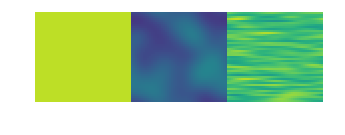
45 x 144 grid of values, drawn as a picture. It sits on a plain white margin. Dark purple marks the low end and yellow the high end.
The table splits into one row of 3 panels. Panel 1,1: very high, flat. Panel 1,2: low, smooth. Panel 1,3: high, streaked across.
